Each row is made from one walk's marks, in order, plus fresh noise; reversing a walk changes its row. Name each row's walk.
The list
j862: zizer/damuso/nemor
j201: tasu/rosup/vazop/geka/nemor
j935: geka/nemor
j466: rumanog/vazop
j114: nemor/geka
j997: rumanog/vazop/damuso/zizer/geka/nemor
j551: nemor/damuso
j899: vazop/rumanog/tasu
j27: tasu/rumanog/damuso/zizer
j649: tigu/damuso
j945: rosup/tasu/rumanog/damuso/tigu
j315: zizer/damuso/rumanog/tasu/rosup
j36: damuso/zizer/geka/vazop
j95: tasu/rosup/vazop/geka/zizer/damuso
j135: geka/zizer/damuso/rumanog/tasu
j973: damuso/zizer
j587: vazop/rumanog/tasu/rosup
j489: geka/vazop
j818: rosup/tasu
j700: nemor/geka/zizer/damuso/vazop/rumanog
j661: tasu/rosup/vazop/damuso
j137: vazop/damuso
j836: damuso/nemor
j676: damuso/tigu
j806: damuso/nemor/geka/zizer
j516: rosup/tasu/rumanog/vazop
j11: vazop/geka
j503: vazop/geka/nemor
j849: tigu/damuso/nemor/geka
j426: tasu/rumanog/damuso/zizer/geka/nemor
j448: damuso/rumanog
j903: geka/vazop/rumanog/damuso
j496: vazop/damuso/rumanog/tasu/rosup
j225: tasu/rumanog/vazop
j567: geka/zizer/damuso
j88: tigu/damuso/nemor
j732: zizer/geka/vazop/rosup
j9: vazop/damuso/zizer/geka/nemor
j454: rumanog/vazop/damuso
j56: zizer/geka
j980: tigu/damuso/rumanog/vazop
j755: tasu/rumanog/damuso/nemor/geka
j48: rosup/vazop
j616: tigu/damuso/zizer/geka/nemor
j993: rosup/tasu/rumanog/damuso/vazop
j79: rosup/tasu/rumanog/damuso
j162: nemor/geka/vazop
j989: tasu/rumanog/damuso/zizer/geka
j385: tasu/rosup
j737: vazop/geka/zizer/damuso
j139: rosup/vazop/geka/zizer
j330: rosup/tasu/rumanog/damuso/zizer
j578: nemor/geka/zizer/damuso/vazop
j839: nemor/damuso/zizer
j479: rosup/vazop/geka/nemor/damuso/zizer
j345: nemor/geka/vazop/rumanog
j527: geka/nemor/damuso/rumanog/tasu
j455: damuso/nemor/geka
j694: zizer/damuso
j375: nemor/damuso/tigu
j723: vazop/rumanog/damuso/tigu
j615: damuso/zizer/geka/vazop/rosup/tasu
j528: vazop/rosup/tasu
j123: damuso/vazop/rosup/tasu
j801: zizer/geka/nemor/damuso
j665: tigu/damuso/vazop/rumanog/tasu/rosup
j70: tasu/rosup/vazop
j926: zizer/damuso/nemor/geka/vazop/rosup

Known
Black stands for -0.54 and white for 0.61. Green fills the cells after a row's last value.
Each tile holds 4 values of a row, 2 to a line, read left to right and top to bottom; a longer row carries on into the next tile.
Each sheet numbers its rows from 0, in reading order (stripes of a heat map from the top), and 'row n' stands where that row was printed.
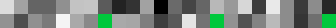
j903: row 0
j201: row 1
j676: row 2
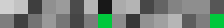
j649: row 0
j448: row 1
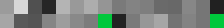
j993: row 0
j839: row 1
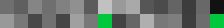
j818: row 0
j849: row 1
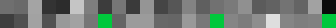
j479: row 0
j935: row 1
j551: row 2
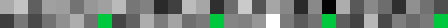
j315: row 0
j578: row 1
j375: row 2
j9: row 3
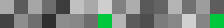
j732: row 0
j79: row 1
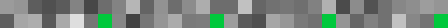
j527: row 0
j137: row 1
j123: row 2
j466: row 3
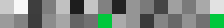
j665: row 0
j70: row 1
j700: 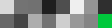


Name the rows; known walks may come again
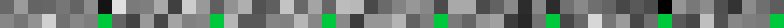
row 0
j551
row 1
j737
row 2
j79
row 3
j448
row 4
j88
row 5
j455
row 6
j9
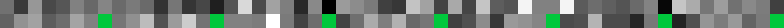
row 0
j935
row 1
j755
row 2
j375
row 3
j578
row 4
j139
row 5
j616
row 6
j973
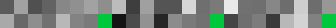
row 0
j466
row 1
j56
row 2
j135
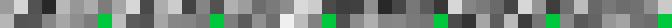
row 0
j993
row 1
j945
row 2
j903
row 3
j114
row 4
j36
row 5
j123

